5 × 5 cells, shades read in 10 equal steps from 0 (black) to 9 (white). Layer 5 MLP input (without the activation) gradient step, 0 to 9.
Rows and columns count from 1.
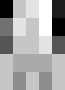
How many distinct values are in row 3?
3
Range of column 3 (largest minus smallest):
2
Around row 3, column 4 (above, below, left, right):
9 6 7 3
